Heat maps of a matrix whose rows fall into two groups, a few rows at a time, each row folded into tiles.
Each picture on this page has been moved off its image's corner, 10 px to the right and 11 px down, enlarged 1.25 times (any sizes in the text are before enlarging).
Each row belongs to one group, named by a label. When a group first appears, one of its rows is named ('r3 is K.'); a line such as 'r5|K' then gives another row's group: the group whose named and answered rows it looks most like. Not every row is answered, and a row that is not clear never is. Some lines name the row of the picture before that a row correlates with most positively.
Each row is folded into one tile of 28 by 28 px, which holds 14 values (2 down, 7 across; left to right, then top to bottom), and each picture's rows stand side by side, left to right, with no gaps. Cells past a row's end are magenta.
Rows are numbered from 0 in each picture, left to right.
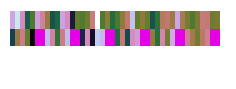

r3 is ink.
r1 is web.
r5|web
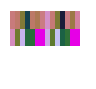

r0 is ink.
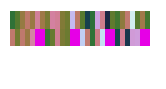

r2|web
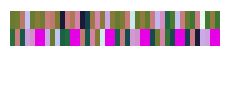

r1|ink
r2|web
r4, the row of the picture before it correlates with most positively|1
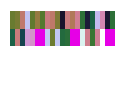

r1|ink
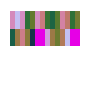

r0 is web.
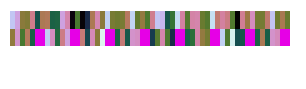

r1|web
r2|web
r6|ink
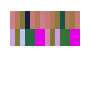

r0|ink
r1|ink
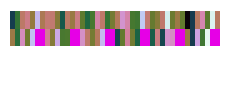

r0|web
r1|ink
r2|web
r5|web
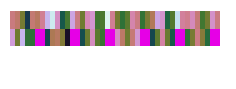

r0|ink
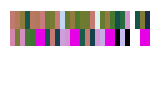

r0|ink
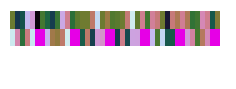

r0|web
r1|web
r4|ink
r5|web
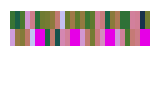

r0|web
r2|web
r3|web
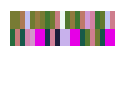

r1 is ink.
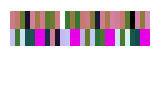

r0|ink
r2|ink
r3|ink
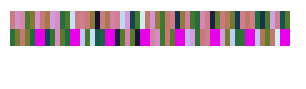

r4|web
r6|ink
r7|web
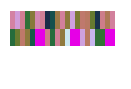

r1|web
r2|ink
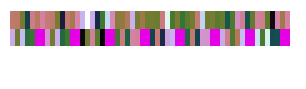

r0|ink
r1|ink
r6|web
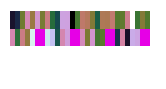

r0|web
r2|ink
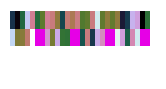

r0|web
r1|ink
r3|web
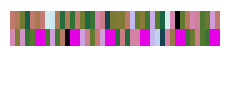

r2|web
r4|web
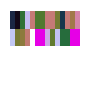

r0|web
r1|ink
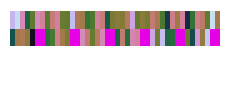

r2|web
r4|ink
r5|web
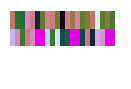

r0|web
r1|ink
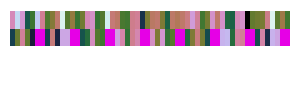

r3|web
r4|ink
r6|web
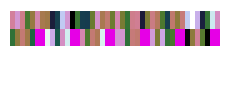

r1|web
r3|web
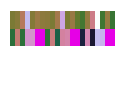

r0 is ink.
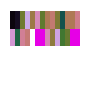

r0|web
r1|ink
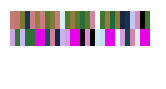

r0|ink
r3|web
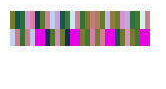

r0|web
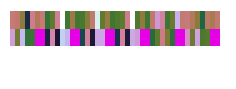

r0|ink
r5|ink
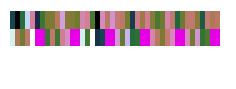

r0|web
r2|ink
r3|ink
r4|web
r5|ink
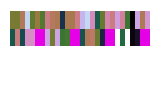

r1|ink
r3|ink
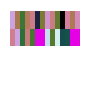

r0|web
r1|ink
